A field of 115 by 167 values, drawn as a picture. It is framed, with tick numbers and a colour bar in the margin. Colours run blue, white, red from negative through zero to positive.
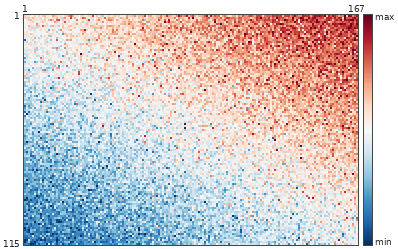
No regular stripes run through it. The ninth with the highest average is the top right. The field climbs toward the top right. The grain is fine, like static. The ninth with the lowest average is the bottom left. No single row or column stands out from its neighbours.
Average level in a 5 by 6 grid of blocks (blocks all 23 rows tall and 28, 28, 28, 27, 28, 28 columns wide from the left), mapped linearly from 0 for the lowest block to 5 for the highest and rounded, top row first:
334455 / 223344 / 122334 / 112233 / 001122
